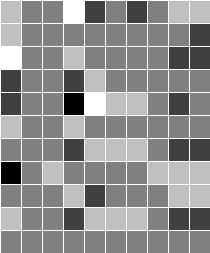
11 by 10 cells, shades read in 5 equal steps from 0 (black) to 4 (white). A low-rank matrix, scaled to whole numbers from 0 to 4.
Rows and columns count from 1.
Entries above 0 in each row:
10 10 10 10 9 10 10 9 10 10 10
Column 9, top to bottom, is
3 2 1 2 1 2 1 3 3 1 2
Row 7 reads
2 2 2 1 3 3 3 2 1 1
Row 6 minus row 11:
1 0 0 1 0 0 0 0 0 0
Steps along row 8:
up up down same same same up same same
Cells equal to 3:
24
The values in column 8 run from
2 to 3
